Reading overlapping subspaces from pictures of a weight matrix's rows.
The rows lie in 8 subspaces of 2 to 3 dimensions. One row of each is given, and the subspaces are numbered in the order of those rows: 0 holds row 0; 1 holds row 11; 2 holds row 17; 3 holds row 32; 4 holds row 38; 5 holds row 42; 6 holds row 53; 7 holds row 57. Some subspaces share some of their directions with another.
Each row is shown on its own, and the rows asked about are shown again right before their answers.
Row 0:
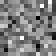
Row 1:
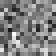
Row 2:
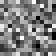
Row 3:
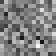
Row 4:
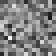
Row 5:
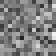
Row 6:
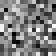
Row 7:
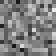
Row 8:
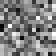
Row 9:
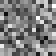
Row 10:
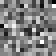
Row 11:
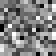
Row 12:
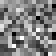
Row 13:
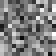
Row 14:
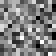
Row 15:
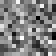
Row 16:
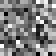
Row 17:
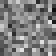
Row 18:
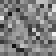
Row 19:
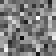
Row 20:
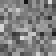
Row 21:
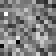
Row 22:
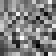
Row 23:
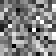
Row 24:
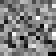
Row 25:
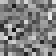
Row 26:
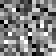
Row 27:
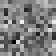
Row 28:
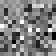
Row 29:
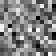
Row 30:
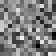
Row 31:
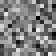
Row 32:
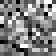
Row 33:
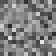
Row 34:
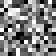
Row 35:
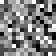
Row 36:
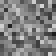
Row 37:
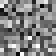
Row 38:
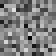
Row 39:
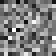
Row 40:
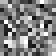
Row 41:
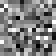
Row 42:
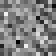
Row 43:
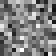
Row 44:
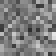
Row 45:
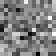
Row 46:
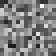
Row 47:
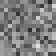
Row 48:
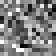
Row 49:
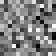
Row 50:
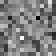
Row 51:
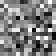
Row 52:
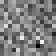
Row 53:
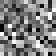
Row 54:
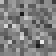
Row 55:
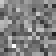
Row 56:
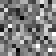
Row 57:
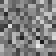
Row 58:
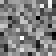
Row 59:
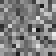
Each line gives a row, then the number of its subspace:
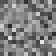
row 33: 6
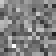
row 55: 4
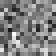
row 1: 0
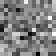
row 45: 1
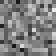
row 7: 3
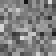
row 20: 1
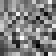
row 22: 3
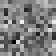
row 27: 5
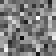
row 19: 0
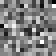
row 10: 7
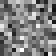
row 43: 2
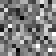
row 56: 3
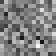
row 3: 7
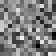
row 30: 7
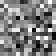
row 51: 2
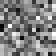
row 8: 1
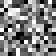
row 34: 3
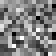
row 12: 4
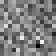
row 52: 7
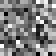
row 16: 5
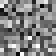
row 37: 4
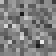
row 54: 7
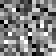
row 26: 4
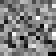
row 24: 4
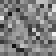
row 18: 3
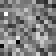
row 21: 5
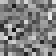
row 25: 6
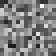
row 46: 4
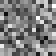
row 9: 5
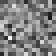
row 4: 6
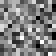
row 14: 7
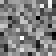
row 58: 0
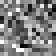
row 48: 3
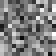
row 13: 2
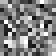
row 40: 4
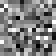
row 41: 2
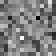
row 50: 0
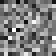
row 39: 6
